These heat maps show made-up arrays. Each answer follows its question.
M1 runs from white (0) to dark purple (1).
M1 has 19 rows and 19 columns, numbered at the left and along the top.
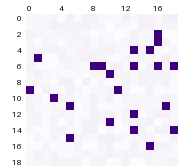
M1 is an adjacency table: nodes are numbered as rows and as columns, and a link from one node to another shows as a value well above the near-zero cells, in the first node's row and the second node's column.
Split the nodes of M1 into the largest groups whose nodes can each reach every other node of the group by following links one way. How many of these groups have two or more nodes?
0
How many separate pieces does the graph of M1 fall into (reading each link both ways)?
1
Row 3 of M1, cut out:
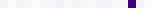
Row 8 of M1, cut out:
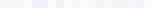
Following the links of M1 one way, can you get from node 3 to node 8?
no
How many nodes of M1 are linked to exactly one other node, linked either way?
7
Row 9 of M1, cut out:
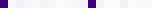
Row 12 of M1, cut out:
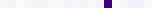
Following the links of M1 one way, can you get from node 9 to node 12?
no
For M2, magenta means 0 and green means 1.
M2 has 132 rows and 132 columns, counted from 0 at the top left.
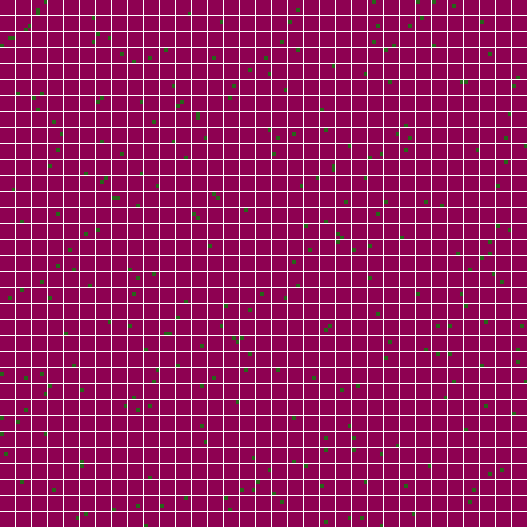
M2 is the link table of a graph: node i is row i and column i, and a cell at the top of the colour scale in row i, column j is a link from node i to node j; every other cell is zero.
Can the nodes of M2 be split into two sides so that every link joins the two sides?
no
